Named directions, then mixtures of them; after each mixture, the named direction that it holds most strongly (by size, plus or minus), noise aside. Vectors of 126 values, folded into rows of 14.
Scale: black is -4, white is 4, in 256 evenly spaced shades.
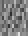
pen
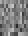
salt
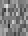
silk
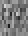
silk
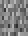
salt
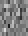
silk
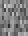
salt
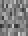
pen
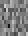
silk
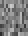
salt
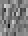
silk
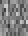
silk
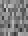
salt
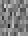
pen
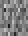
silk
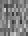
silk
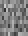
salt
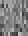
salt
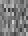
silk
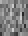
salt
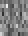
salt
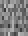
salt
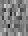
pen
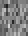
silk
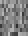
salt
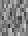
pen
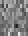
salt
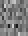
pen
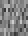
silk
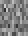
salt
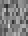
silk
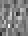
pen
